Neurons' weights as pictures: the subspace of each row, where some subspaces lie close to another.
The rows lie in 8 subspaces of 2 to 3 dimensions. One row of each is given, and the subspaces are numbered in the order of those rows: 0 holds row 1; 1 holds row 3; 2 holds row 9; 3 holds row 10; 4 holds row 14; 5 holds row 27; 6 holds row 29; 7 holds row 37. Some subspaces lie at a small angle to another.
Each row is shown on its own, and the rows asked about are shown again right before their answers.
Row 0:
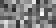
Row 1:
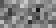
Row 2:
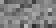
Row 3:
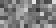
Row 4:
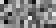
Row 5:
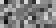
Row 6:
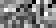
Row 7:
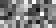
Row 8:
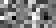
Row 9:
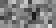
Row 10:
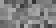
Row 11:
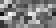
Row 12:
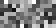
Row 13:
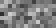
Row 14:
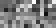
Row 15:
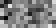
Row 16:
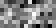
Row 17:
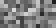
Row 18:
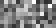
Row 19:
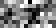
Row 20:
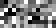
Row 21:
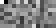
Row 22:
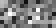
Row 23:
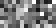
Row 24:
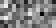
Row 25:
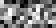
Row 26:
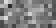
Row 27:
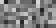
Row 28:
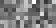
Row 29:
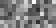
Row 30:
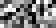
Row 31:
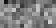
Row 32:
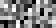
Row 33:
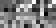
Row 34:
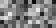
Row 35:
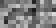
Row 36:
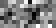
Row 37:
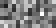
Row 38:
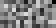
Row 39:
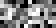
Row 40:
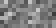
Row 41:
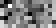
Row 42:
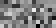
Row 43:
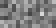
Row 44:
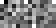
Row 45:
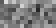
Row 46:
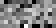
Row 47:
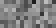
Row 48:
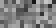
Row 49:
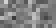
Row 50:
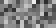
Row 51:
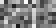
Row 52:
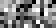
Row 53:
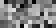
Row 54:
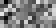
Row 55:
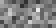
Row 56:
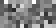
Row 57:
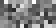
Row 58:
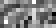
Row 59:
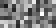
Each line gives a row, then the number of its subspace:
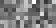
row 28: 6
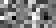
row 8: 2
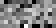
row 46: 2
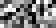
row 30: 4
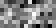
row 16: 2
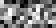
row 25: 0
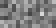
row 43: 7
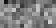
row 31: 0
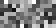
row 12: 3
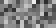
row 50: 6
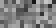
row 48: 1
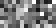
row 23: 1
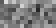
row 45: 0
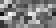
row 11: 4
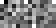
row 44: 5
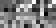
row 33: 4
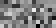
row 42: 2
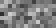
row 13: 4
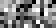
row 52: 4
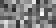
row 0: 7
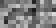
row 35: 5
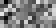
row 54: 6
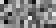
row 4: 5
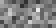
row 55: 0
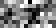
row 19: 2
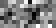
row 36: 2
